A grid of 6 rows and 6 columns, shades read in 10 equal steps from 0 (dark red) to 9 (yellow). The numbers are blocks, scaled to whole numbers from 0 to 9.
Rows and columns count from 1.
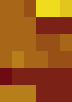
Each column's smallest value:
0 1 1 1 1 1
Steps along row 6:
same same down same same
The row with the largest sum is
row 1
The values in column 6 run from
1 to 8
